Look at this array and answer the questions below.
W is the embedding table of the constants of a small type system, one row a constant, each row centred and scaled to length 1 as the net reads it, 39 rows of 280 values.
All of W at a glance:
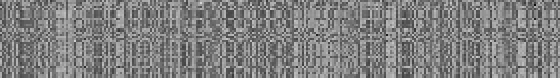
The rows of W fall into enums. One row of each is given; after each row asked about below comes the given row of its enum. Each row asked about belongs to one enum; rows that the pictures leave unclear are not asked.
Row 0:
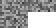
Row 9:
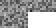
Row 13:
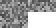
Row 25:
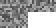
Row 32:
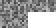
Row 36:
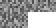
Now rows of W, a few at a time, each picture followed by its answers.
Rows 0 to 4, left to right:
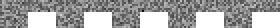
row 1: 9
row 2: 9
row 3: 36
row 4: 9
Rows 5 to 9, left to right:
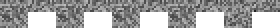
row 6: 25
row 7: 25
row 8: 25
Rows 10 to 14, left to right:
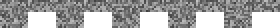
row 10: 13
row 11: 13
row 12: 25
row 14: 0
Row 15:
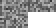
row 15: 0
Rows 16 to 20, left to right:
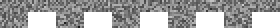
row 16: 36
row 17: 9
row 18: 25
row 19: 0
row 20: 9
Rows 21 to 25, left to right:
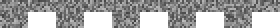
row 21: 13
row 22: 36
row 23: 32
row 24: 36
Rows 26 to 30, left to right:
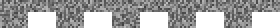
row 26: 32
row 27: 36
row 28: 9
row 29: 36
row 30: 36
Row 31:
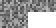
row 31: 32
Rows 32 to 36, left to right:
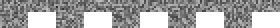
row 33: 0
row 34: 25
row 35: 25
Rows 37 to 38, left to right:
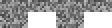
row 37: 13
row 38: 13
